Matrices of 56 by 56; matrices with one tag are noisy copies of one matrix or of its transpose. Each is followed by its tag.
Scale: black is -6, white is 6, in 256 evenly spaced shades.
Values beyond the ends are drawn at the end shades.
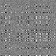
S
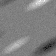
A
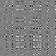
S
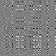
S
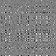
S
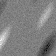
A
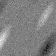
A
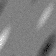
A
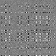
S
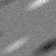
A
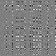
S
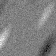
A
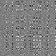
S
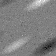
A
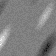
A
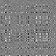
S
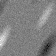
A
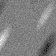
A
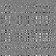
S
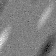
A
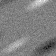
A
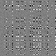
S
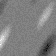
A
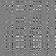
S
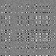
S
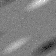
A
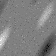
A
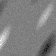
A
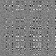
S
